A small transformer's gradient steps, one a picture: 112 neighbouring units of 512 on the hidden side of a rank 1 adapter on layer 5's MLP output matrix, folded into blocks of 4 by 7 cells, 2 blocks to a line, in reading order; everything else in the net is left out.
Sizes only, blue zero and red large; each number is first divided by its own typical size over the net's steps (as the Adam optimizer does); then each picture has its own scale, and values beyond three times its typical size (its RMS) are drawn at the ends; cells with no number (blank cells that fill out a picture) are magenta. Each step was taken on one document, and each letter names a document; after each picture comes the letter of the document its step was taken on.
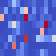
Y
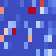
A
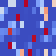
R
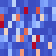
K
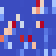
A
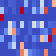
R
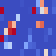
A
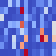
Y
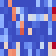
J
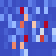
Y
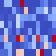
K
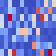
K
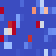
A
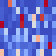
K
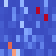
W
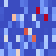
W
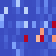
Y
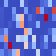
W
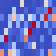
K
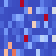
W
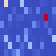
W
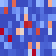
J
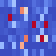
Y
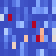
Y
